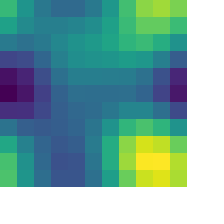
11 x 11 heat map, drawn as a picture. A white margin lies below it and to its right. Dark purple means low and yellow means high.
Ninth with the lowest average: middle left. Stripes: none. Calmest part: centre. Ninth with the highest average: bottom right.
